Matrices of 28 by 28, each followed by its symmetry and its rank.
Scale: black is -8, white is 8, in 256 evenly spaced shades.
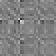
symmetric, rank three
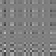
neither, rank one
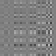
neither, rank one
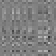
neither, rank two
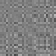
antisymmetric, rank two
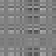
neither, rank one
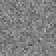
antisymmetric, full rank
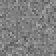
antisymmetric, full rank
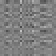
neither, rank two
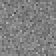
antisymmetric, full rank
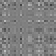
antisymmetric, rank two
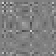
symmetric, rank three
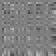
antisymmetric, rank two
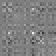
symmetric, rank three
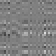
neither, rank two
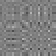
antisymmetric, rank two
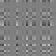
neither, rank one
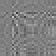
antisymmetric, rank two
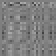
neither, rank two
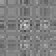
symmetric, rank three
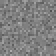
antisymmetric, full rank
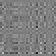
neither, rank two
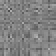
symmetric, rank three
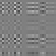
neither, rank one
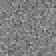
antisymmetric, full rank
